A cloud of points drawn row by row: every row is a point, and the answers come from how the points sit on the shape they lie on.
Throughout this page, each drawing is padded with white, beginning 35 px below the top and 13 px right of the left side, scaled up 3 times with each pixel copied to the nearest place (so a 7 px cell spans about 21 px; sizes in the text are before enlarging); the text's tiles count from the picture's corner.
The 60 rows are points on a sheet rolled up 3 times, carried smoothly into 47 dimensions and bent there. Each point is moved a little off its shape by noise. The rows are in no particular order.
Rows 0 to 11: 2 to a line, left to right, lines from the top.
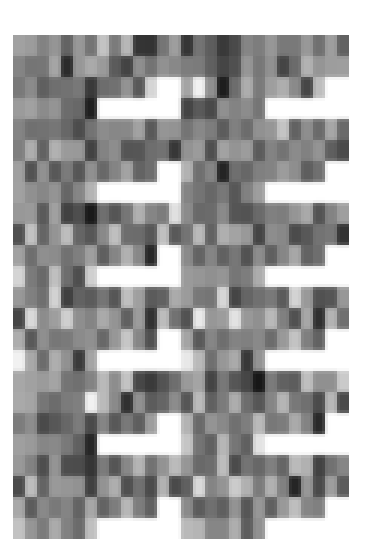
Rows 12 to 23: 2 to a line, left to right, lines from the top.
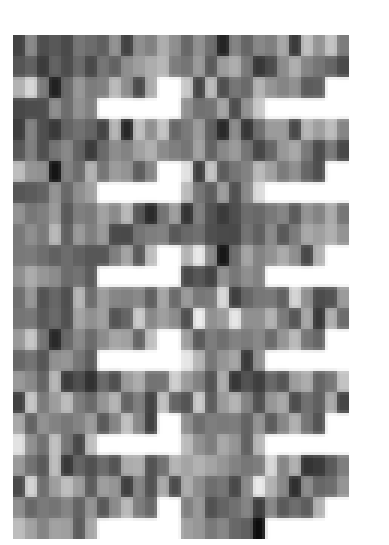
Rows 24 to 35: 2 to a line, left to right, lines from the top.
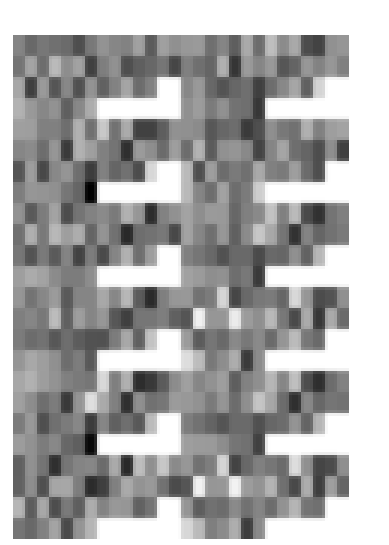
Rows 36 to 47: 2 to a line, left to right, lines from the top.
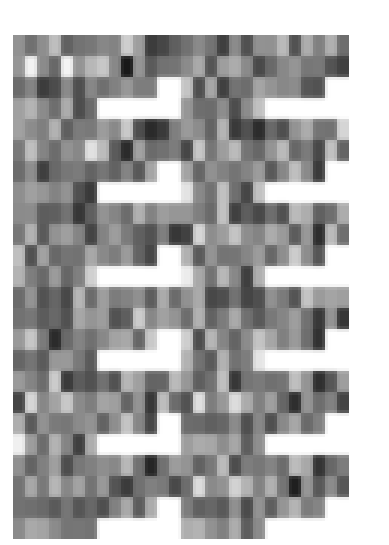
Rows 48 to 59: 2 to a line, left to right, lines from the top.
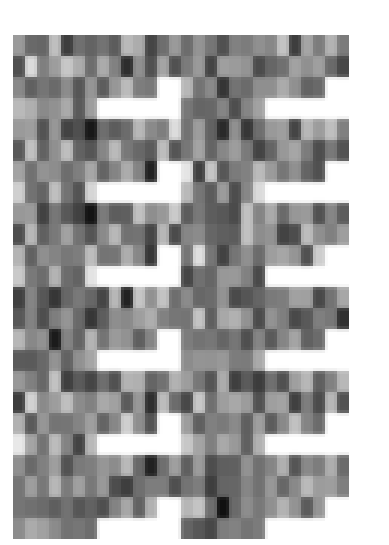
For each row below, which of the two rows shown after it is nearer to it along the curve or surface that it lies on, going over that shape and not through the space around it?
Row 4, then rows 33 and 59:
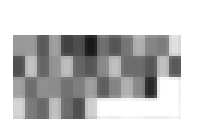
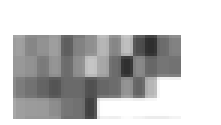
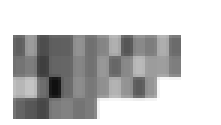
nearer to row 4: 33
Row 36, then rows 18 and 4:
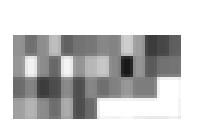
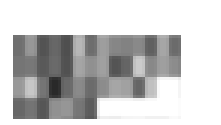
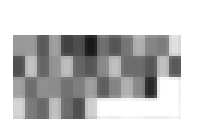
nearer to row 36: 4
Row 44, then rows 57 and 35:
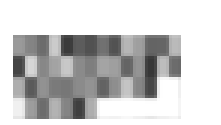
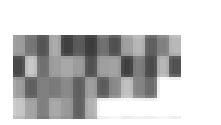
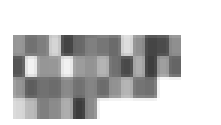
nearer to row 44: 35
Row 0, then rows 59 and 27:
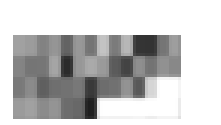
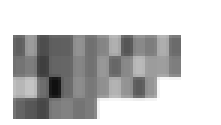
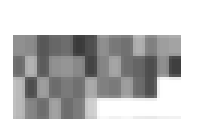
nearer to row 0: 27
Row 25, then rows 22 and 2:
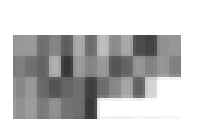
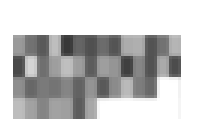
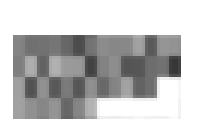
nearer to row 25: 2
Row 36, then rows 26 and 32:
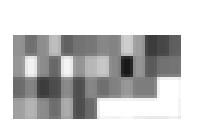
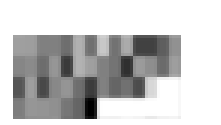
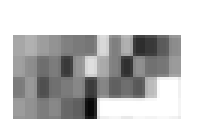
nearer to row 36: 32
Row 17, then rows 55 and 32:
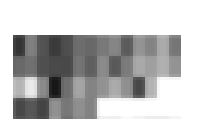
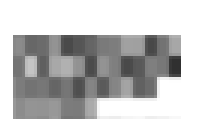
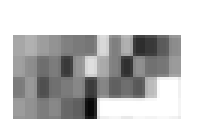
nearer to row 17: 32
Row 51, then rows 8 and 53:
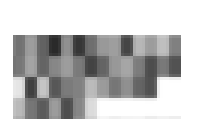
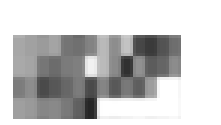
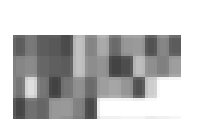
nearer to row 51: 53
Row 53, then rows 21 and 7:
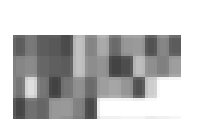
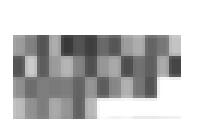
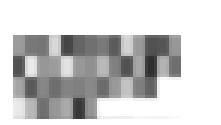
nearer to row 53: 21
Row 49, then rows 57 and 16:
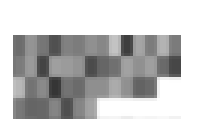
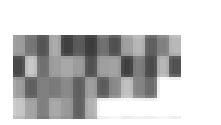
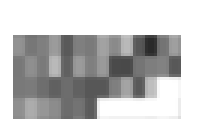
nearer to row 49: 57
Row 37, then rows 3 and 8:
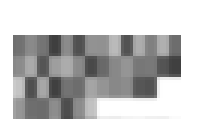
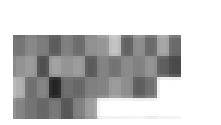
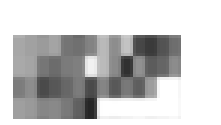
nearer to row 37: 3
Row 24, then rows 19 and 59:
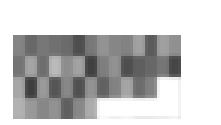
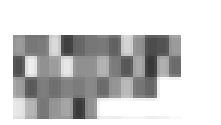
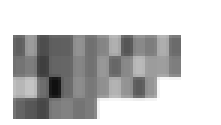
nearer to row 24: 59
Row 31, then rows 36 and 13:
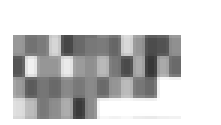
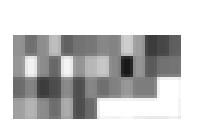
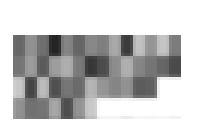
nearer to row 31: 36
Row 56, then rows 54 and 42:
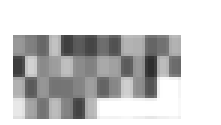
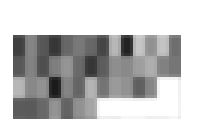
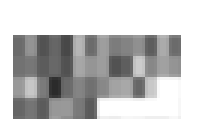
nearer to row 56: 54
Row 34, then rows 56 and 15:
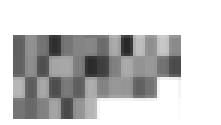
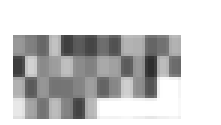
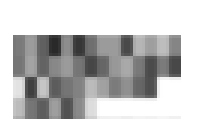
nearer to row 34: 15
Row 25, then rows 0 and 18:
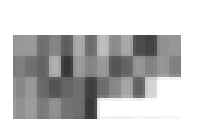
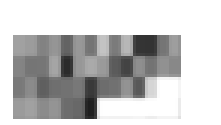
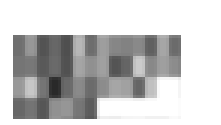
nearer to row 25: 18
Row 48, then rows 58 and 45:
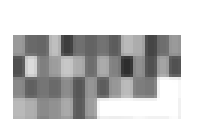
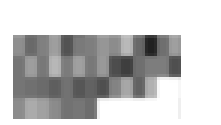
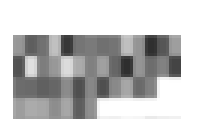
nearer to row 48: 45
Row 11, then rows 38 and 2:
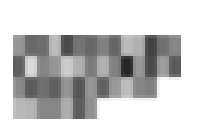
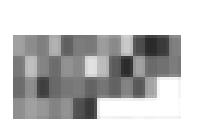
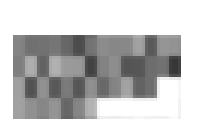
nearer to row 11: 2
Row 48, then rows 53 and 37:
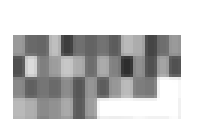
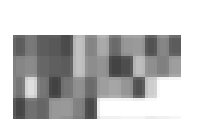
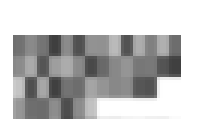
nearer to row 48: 37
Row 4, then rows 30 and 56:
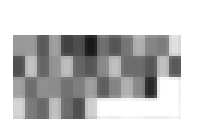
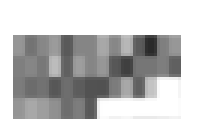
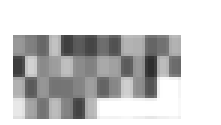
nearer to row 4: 56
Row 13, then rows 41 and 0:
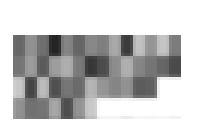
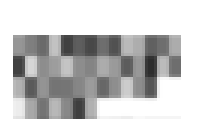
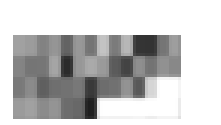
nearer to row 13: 41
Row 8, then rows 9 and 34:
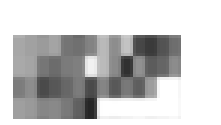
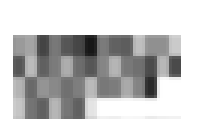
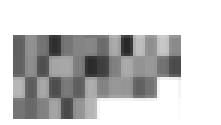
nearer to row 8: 9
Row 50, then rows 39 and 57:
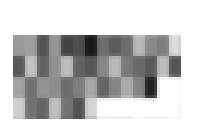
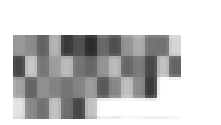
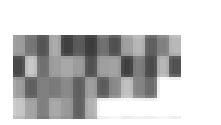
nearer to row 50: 39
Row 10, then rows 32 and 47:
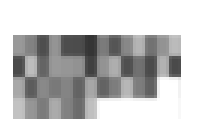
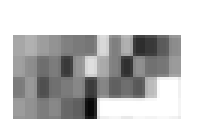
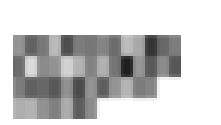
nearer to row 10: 47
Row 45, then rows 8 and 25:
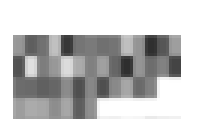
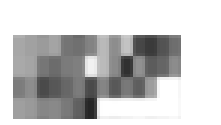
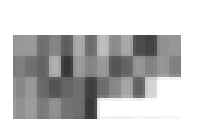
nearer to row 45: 25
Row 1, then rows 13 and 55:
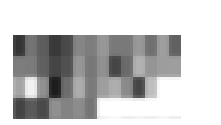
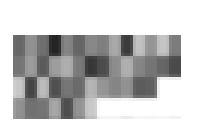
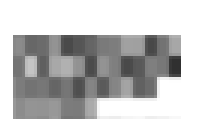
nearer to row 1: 13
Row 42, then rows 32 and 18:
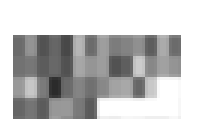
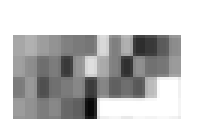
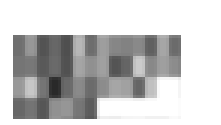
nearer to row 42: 18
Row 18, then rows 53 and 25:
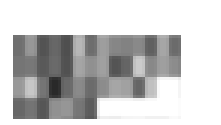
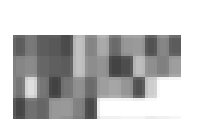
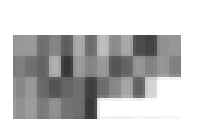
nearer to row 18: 25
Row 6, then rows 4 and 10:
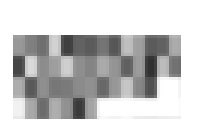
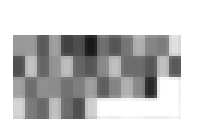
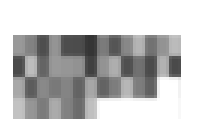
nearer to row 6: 4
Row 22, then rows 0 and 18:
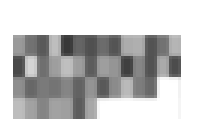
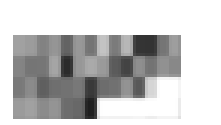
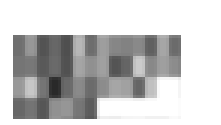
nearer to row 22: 0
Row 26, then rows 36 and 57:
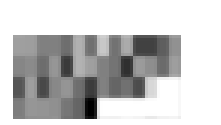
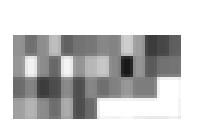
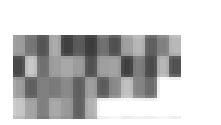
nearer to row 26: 36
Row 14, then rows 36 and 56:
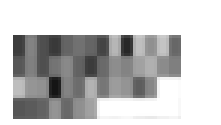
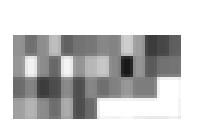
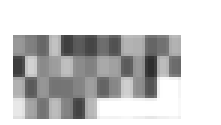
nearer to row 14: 56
